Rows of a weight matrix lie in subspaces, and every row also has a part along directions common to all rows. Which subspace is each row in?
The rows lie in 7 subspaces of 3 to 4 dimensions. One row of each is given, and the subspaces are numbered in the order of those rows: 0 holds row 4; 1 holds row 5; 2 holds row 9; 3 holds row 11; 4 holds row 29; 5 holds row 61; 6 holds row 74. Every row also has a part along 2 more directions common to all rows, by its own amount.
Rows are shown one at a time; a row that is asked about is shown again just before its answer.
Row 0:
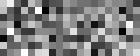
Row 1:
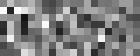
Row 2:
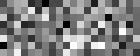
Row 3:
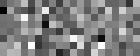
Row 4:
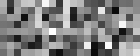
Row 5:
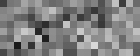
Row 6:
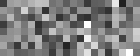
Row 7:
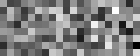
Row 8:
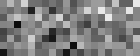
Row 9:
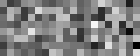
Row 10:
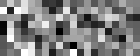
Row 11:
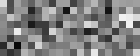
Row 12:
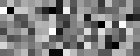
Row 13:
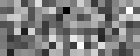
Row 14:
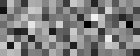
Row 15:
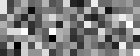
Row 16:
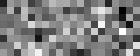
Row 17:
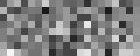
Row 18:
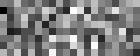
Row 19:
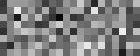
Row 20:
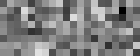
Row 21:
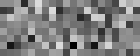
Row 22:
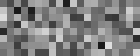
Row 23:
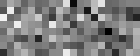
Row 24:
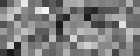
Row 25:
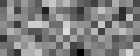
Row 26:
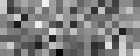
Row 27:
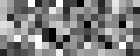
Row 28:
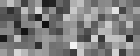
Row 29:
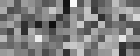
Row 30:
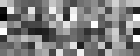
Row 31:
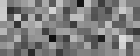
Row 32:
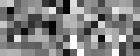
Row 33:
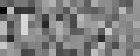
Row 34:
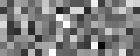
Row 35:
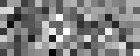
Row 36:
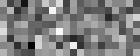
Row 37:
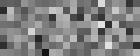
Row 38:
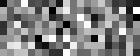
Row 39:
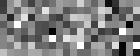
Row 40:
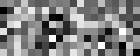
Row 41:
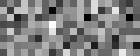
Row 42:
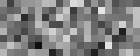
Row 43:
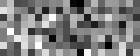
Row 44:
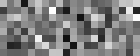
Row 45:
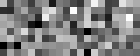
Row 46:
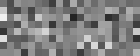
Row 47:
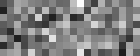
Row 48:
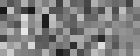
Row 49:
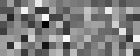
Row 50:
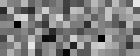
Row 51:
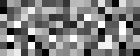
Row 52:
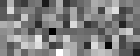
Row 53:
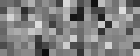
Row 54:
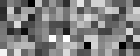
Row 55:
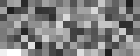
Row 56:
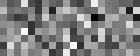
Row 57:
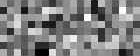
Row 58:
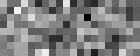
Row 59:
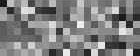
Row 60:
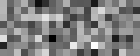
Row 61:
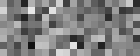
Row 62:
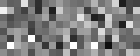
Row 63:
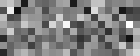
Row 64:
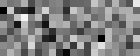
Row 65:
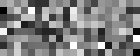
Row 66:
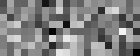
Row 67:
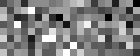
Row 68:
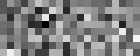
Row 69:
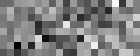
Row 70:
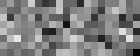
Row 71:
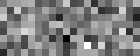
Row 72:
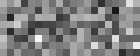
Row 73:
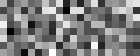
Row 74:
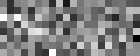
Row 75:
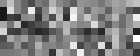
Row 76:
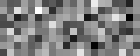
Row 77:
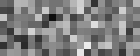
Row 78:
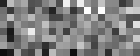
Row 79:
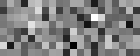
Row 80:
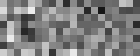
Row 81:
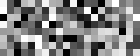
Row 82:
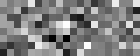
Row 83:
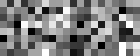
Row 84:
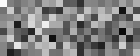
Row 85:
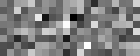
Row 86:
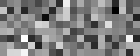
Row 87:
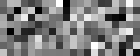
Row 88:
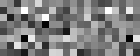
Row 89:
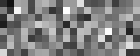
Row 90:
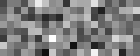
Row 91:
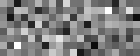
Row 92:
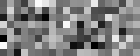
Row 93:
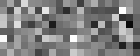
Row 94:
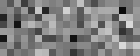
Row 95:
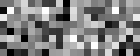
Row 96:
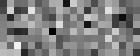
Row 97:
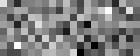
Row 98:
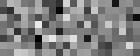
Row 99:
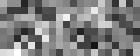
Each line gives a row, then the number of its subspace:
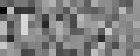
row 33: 5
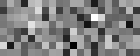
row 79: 3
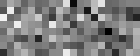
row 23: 4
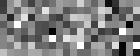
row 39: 2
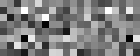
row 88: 1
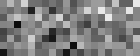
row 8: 5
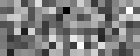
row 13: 3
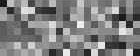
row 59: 2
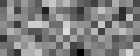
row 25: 2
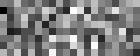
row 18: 4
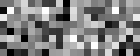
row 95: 1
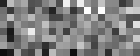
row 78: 5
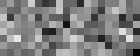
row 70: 0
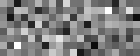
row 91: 1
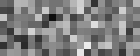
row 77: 0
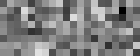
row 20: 2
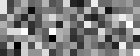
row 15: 3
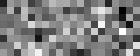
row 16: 2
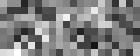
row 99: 1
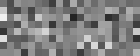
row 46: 6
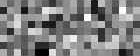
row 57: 2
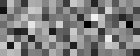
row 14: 3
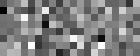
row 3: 5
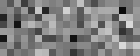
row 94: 4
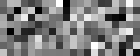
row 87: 2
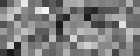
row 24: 1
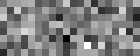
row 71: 0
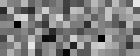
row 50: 5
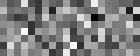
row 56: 3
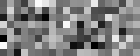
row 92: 6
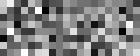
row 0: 4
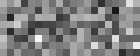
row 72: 2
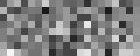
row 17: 1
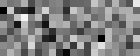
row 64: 5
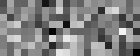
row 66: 0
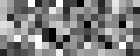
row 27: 0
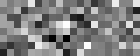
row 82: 0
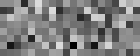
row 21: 3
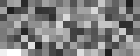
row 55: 1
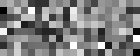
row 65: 6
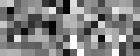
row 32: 4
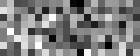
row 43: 0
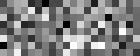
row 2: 6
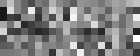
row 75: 6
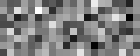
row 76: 2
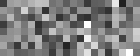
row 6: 1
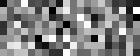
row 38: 3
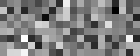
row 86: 1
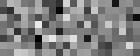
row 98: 4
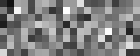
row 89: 4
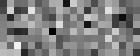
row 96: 3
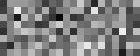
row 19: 0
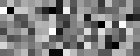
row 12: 2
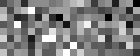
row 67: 5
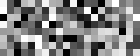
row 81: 4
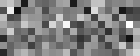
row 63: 4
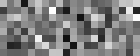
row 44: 3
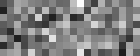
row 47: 0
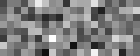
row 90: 6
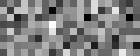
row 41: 2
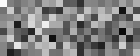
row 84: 1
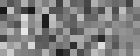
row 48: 5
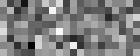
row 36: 5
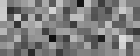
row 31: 0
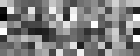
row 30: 6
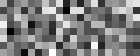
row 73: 4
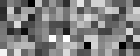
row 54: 0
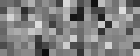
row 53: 2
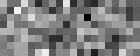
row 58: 6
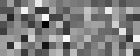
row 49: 1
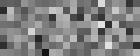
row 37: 2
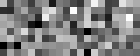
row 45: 3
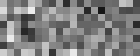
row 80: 5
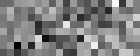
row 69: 1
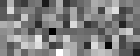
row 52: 0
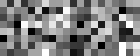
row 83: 4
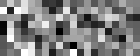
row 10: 5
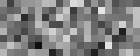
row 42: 0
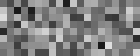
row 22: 6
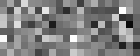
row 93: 4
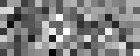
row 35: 6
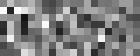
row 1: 5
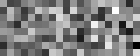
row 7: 2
